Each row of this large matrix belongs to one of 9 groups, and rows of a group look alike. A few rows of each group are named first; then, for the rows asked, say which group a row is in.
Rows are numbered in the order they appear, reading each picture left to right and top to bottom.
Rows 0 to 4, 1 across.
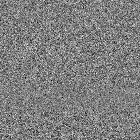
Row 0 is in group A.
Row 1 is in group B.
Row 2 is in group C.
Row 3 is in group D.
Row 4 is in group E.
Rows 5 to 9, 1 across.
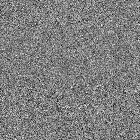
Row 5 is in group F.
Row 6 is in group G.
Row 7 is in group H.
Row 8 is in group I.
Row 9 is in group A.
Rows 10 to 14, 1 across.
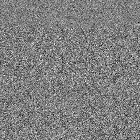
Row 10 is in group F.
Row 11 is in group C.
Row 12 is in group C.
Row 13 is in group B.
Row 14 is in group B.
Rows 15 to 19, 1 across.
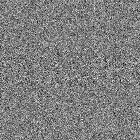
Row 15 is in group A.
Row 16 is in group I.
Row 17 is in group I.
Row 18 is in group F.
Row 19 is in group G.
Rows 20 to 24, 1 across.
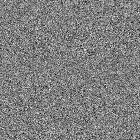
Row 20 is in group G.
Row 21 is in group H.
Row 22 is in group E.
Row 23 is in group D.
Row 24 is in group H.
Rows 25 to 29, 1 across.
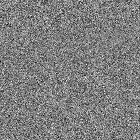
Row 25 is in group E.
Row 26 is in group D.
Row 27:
I
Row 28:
F
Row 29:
H
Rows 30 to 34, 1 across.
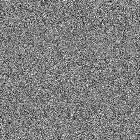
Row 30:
E
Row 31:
I
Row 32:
B
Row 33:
H
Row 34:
I
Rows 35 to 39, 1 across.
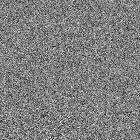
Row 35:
B
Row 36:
A
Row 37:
D
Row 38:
I
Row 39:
E
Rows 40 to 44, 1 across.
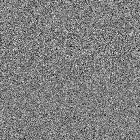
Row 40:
G
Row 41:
F
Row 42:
A
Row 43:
F
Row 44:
D
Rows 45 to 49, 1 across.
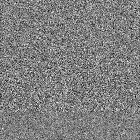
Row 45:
H
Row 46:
H
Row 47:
E
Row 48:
F
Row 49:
I
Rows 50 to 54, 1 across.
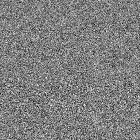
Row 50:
B
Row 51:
D
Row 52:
E
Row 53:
H
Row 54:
E
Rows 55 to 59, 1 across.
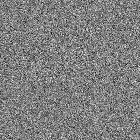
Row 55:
C
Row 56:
H
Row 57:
C
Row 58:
A
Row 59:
E
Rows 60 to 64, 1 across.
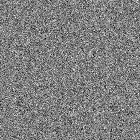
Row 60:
A
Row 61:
D
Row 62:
C
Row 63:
D
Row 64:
A
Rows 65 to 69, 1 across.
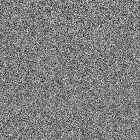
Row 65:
H
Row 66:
A
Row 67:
I
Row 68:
B
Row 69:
E
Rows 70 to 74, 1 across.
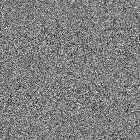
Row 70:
I
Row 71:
E
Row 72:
F
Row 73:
B
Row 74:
D
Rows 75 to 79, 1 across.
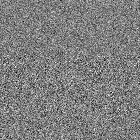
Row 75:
H
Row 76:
H
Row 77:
B
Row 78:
C
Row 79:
E
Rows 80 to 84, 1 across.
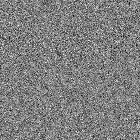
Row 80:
E
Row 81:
I
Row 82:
F
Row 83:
E
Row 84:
G
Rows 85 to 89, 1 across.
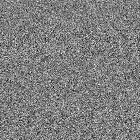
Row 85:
H
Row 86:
B
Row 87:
E
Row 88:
B
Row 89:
C
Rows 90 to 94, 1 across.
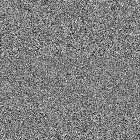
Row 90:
E
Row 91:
F
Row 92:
H
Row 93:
E
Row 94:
I
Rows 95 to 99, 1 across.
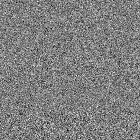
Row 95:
H
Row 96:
A
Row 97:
G
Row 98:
D
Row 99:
H
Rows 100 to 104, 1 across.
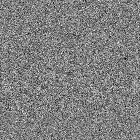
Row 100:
B
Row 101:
D
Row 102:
F
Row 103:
E
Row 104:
C
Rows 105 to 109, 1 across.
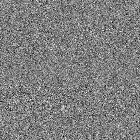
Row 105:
D
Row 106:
H
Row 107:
I
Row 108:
E
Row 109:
D
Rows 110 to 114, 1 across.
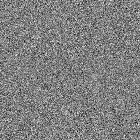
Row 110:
G
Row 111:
G
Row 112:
A
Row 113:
E
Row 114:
G
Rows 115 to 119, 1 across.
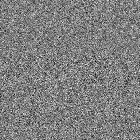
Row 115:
C
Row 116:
C
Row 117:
B
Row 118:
F
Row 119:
C
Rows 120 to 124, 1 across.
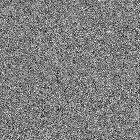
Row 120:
B
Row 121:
G
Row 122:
I
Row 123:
H
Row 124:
E
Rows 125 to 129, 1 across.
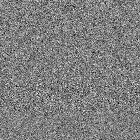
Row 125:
D
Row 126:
G
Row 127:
C
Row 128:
H
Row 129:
A
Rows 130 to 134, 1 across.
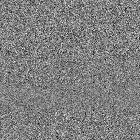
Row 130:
C
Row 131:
D
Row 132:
D
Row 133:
D
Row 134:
F
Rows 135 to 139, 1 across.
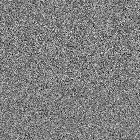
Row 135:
I
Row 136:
F
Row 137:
F
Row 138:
D
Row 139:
D
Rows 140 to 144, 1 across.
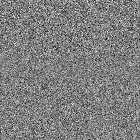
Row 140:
H
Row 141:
A
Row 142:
D
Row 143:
E
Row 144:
H
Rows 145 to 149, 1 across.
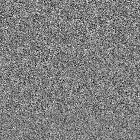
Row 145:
H
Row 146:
H
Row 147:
D
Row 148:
G
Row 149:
H
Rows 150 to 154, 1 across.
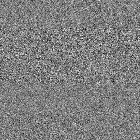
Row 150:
B
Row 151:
G
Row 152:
H
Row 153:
B
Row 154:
H
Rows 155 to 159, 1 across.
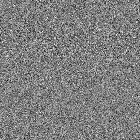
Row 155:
D
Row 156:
C
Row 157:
E
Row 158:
G
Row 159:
D
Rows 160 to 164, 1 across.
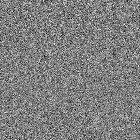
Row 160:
E
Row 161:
C
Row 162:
E
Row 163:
F
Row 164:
E
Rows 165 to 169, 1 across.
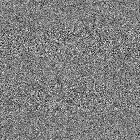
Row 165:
D
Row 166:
B
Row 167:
I
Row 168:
F
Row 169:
F
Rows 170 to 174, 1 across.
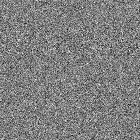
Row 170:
D
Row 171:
A
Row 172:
B
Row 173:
B
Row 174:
F
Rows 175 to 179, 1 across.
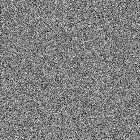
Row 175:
F
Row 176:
A
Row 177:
I
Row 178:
E
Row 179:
G
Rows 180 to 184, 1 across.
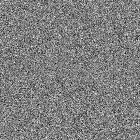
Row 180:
E
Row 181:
G
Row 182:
I
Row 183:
C
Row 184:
G
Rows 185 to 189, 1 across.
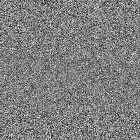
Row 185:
E
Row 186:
C
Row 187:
B
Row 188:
A
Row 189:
E
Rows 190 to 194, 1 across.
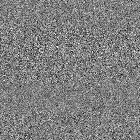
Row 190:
A
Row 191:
F
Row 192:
C
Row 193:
B
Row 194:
D
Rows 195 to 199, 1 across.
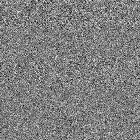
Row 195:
A
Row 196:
A
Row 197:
F
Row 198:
H
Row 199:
A
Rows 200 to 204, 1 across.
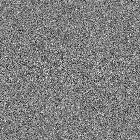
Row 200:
A
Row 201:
H
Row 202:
E
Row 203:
B
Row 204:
I
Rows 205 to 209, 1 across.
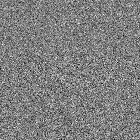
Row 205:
B
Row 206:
I
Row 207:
F
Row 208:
H
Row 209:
A
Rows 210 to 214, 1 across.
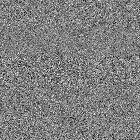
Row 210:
B
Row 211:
I
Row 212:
E
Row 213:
H
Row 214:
D
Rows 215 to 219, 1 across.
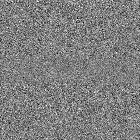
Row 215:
H
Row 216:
F
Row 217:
H
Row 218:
E
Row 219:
I
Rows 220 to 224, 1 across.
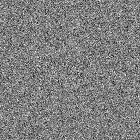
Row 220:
B
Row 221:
B
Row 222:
H
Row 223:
G
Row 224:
D
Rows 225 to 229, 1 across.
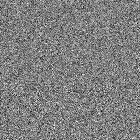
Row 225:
A
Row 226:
C
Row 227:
G
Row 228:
F
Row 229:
C
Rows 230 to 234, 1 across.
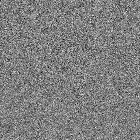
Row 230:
C
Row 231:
E
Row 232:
H
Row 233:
G
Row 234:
F
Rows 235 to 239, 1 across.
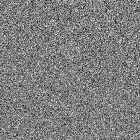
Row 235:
A
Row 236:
B
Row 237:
B
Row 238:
H
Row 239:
A
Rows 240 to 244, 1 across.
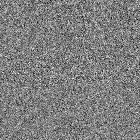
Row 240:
A
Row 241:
A
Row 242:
H
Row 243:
D
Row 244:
A
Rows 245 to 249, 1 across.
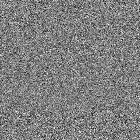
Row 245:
D
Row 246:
A
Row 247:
C
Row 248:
G
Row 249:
C
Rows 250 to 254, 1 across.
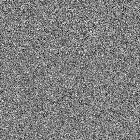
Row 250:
I
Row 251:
H
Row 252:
H
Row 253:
A
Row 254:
D
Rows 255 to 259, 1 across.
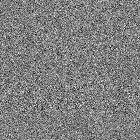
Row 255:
C
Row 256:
I
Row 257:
F
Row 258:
G
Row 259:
E
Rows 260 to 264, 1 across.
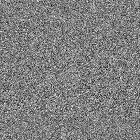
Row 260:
H
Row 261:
C
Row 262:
B
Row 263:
B
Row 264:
E
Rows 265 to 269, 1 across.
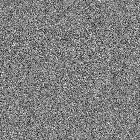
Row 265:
B
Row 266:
H
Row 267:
I
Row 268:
E
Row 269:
C
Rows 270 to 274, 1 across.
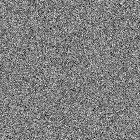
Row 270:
C
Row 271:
A
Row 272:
H
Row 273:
D
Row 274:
E
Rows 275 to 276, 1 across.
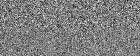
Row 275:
I
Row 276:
A
